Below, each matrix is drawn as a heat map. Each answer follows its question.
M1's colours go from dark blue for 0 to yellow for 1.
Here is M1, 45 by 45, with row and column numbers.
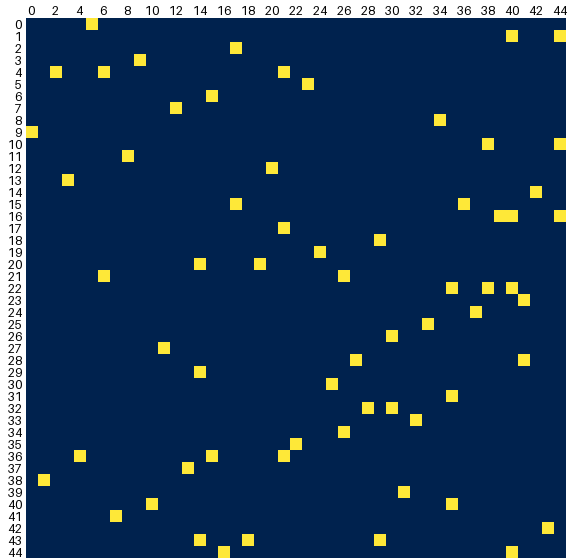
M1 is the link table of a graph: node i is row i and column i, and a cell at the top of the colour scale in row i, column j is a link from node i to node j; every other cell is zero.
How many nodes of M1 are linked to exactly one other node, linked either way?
0
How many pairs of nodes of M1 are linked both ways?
3
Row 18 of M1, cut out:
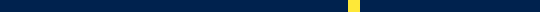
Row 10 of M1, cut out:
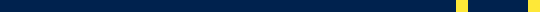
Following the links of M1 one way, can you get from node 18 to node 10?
no
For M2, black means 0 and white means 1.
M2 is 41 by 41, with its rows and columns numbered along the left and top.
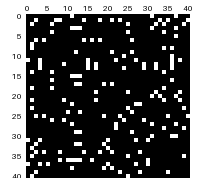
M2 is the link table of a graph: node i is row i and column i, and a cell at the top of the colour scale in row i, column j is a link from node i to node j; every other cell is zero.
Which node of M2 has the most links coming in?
node 1
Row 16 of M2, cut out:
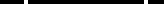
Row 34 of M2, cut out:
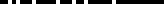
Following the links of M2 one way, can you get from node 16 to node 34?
yes
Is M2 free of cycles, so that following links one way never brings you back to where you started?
no
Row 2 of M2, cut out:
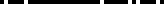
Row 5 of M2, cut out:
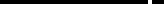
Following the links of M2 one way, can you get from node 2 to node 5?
yes
